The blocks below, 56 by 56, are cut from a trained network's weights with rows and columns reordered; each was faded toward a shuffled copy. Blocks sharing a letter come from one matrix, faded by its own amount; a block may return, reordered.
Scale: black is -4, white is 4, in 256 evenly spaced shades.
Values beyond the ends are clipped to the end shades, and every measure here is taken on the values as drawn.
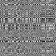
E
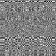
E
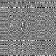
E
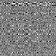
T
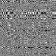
T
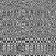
E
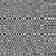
E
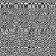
E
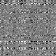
T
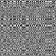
E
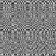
E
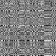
E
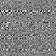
T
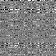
T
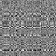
E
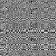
E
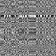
E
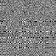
T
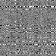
T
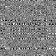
T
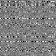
T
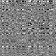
T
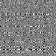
T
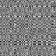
E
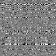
T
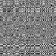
E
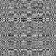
E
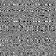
T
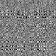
T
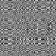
E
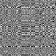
E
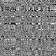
T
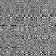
T
